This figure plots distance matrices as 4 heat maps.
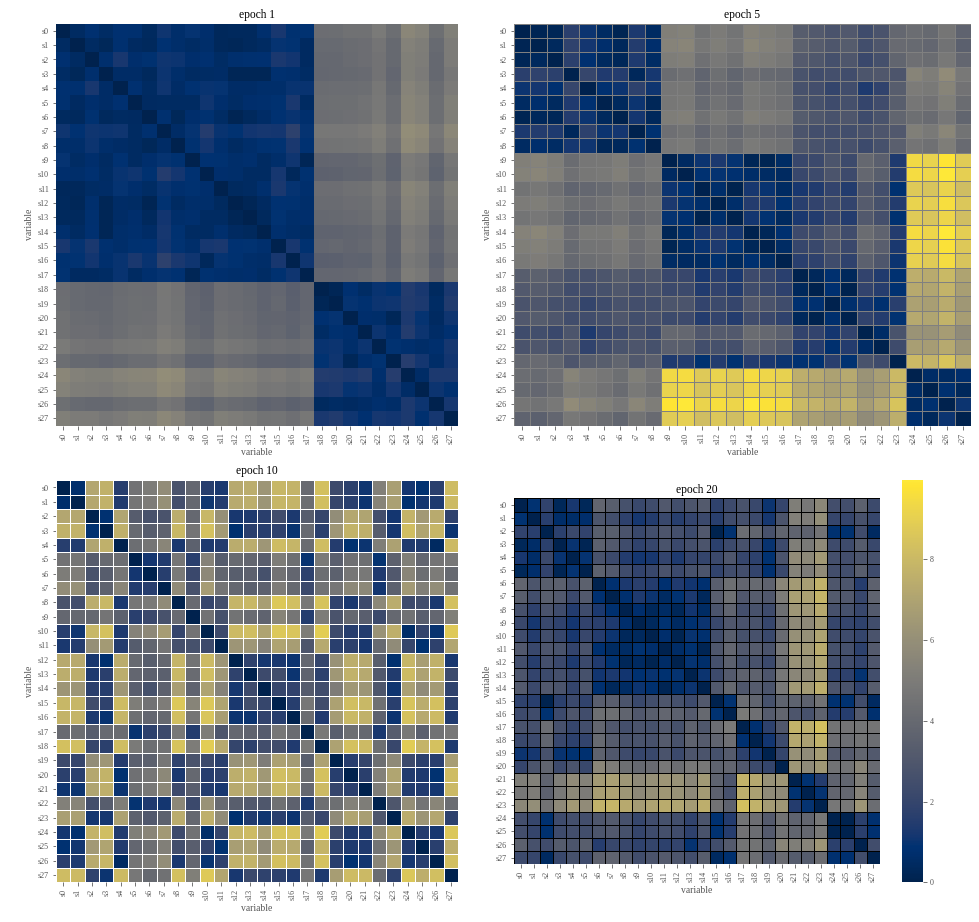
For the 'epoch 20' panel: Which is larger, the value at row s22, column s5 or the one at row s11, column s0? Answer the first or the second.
the first
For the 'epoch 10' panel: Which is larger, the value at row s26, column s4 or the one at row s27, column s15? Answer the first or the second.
the second
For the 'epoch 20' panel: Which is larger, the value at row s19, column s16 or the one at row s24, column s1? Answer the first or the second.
the first
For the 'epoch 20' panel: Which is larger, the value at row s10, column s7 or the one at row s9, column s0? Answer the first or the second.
the second
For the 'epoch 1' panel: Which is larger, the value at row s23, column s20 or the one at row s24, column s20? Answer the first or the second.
the second
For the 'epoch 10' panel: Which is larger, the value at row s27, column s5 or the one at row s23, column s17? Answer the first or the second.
the first
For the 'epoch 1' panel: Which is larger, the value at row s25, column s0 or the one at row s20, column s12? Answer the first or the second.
the first
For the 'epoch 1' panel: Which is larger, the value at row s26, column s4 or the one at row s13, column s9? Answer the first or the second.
the first
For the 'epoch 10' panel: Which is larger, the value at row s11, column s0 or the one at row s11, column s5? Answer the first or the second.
the second
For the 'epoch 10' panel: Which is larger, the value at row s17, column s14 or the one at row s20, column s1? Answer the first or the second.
the first
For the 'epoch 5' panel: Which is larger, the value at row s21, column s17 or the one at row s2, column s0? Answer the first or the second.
the first
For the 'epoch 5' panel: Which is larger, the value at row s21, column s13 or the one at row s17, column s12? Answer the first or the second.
the first
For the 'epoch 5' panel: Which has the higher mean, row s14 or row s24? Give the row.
s24
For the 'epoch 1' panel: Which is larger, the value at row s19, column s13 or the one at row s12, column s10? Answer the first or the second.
the first
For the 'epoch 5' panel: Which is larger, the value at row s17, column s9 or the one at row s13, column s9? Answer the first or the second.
the first
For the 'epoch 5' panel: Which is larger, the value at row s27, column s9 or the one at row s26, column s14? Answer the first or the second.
the second
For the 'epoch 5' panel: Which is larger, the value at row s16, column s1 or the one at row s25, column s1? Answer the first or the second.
the first
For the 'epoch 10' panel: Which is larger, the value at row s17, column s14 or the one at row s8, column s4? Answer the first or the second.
the first
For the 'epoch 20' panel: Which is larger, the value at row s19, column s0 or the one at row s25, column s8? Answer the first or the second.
the second
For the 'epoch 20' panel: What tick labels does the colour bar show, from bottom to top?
0, 2, 4, 6, 8
